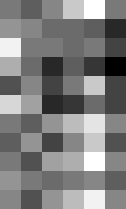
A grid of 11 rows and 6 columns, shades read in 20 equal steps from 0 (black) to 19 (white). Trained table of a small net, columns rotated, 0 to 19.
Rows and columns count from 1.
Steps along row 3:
down same down up down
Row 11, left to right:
10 6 11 14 18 10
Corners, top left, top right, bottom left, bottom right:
9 9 10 10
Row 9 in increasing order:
6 9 10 12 13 19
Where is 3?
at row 2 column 6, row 4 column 3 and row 6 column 3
